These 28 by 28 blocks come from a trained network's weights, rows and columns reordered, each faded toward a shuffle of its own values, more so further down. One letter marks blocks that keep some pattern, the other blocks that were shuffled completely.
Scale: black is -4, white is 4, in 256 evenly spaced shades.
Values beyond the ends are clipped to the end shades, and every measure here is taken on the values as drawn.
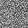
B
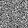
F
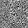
B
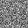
F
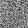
F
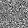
F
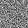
F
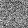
F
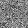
F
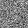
F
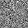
B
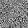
B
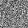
F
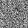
F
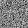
F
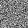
F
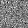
F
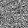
B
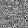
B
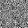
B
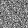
F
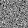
F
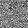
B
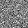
B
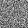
B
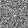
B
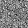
F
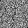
F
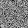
F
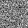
F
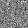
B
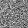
F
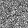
F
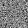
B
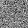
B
